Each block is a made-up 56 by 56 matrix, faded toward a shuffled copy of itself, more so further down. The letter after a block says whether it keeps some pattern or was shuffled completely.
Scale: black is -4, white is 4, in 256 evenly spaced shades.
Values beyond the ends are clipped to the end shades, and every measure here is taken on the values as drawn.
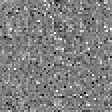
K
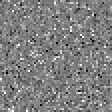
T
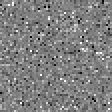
T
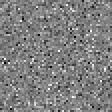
T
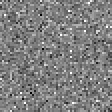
T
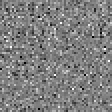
K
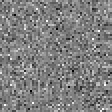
K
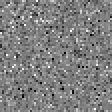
T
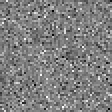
T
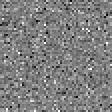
K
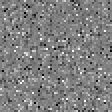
T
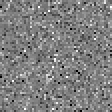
T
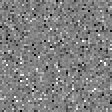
T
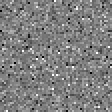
T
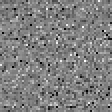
K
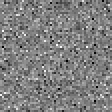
K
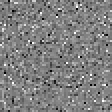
T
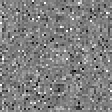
K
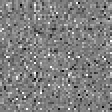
K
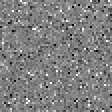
T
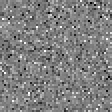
T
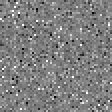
T
